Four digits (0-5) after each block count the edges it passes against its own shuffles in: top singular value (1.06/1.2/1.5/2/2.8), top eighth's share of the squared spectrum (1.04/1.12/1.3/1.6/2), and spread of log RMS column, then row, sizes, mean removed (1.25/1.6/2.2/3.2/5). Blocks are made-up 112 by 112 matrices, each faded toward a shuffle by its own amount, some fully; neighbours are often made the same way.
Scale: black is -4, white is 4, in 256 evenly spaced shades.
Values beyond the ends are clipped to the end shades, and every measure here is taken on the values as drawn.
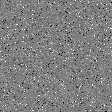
0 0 0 0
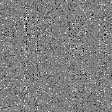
2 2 2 1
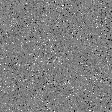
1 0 0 0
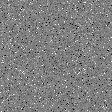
0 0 0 0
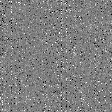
2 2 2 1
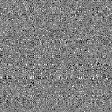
4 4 2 3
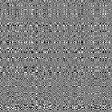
5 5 4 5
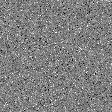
1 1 0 0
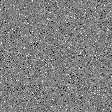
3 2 0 1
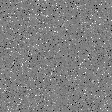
0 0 0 0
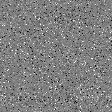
2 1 0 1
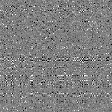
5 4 2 3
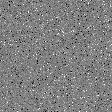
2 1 0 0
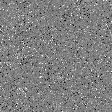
2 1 0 0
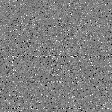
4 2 0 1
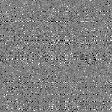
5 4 2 3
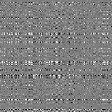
5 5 3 4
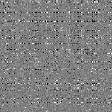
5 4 2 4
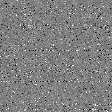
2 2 1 2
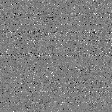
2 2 1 3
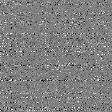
2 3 2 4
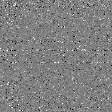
2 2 1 2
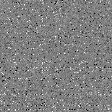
1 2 1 2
